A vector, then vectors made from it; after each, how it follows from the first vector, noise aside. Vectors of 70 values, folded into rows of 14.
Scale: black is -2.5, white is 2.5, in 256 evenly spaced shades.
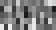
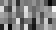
negated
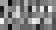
wrapped around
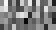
wrapped around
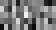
negated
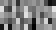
negated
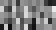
negated
